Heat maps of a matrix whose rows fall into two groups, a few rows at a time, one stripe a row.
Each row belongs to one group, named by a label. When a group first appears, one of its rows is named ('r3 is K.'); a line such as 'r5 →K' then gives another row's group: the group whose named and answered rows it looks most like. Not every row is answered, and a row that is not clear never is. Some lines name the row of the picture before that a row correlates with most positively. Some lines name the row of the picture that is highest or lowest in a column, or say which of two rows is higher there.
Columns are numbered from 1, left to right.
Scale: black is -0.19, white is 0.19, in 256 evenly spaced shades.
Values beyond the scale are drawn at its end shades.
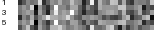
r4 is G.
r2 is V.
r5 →V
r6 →V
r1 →V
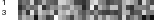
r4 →V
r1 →G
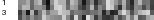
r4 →G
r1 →V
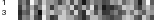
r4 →G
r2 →G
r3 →G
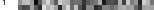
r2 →G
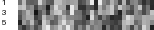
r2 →V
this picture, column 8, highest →6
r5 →G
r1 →V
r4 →G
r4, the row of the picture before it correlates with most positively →1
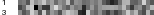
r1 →G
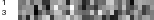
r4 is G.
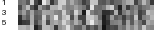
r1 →G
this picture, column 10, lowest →6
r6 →G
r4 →G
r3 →G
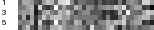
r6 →V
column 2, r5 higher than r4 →No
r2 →V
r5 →V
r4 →G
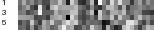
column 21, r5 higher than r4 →No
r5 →G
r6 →G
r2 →V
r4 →V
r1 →V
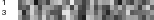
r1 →V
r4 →G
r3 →G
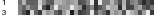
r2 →V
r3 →G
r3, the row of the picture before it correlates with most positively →2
